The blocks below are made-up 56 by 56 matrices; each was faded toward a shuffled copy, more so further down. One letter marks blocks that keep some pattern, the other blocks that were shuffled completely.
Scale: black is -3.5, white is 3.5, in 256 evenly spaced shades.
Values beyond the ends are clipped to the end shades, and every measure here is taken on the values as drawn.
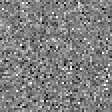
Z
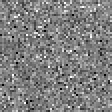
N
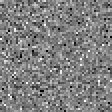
Z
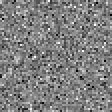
N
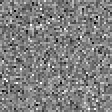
N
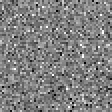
N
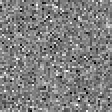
N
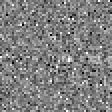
Z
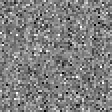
N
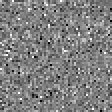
Z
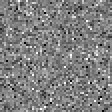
N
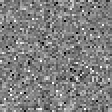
Z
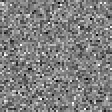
Z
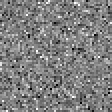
Z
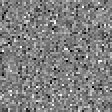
Z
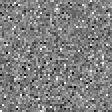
N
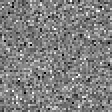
N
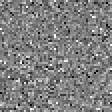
Z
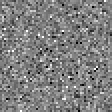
N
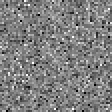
N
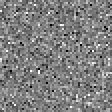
N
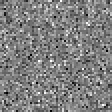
Z
